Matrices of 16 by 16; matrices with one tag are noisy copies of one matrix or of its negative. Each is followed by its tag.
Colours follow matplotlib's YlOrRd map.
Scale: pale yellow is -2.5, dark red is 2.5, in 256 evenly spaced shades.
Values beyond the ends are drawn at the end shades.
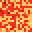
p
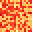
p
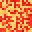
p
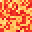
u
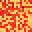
p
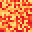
p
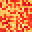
p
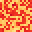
u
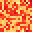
u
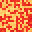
p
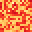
u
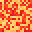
u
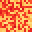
p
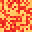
u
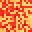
p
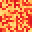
p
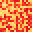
p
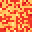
p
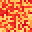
p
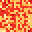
p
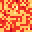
u
